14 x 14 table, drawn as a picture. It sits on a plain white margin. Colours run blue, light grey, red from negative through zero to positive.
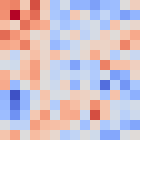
Histogram: bell-shaped. Ninth with the highest average: top left. Average level on the scale: 50%.
